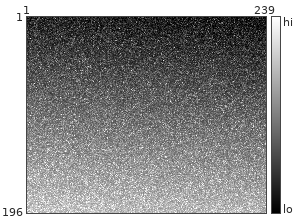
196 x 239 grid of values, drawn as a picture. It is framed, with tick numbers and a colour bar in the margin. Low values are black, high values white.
Odd rows or columns: none. Slope: up to the bottom. Stripes: none.
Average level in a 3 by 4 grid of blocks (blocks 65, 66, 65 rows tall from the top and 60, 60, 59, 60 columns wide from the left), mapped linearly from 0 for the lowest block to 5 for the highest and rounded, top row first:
1000 / 3322 / 5554
